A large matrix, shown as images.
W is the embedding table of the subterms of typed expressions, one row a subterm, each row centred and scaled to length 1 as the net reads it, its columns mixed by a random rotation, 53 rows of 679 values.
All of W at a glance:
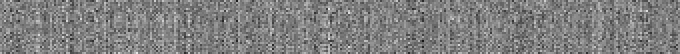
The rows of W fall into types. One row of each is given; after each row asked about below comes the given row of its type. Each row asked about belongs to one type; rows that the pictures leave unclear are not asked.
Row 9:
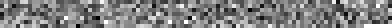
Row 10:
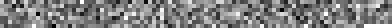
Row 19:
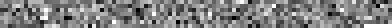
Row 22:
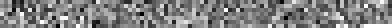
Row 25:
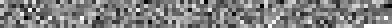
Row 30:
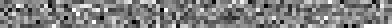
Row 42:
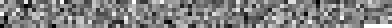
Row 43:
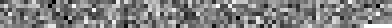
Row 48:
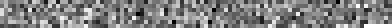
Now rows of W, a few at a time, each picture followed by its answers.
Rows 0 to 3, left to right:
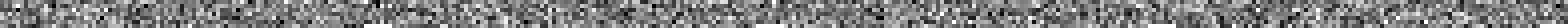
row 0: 30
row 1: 30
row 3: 10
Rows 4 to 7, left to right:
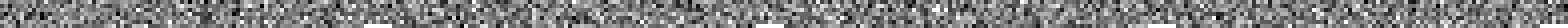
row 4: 25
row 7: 25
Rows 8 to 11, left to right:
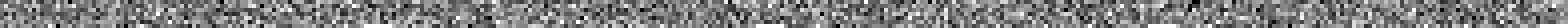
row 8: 43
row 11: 22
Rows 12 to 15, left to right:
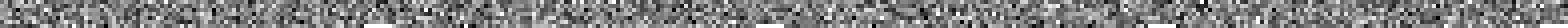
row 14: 19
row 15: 42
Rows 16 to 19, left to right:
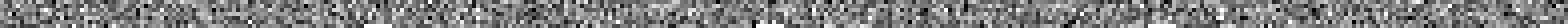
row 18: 48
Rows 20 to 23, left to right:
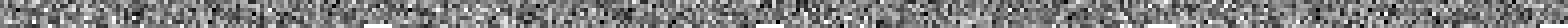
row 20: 48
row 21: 30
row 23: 48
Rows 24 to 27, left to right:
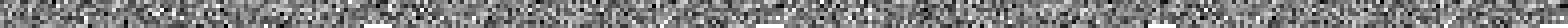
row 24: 43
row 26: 48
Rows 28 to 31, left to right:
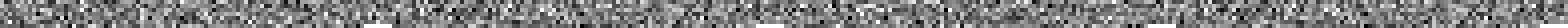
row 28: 10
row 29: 43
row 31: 43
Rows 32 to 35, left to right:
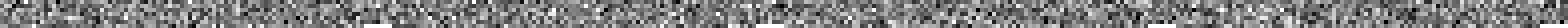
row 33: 10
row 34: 9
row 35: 30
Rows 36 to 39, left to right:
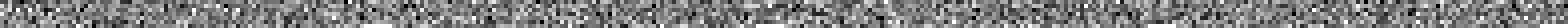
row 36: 22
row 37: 25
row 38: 9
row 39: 25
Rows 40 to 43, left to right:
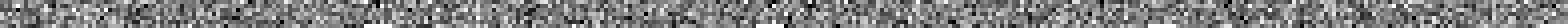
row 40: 30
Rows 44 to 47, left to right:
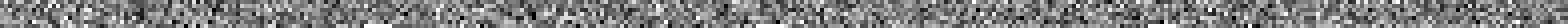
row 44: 48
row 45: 19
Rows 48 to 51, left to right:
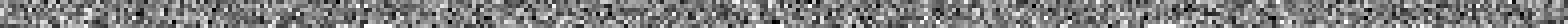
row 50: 22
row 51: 9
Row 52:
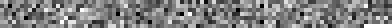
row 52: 25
